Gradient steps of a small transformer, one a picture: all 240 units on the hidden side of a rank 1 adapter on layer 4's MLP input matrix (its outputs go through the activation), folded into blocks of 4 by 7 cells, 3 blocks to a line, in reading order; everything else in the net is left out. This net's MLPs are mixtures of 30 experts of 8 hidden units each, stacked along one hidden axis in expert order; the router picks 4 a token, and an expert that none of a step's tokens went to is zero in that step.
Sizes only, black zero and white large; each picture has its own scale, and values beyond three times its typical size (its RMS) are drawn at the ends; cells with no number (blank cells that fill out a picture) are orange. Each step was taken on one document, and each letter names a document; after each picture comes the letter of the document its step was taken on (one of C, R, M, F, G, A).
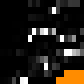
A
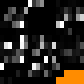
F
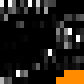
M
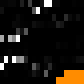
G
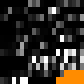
A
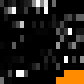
M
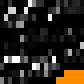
F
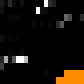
G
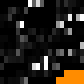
F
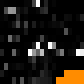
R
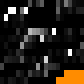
F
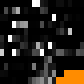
R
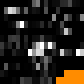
R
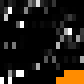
M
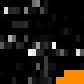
R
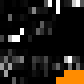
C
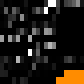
C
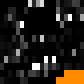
F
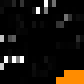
G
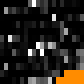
R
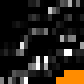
A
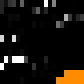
G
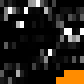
M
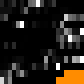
M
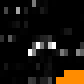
R
